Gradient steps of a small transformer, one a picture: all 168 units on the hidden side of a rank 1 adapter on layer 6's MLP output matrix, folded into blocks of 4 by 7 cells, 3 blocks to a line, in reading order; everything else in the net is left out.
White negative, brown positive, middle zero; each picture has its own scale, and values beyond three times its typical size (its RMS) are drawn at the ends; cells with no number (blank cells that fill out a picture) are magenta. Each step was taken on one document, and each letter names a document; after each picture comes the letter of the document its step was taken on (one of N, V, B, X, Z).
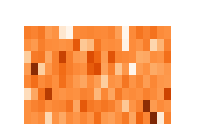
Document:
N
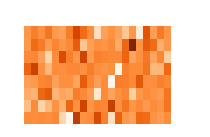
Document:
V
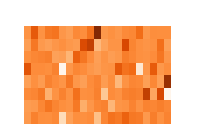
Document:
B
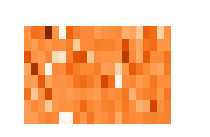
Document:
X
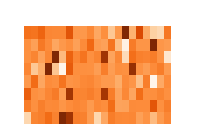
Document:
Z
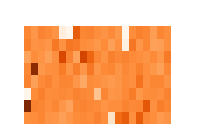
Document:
N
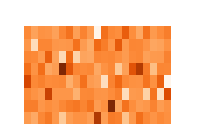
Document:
B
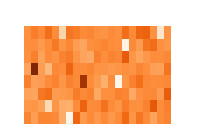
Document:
X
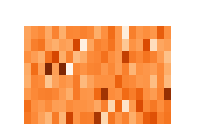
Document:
Z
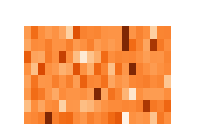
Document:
N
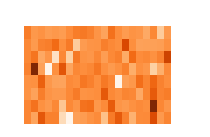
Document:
Z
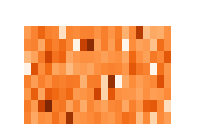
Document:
V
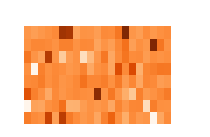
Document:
N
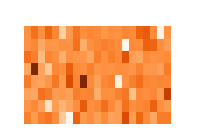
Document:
X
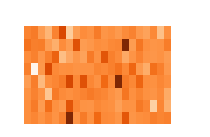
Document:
X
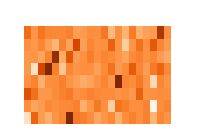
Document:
Z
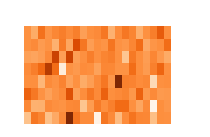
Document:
Z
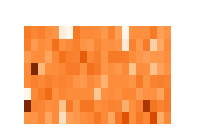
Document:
N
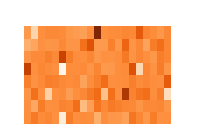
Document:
B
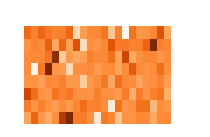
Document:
Z
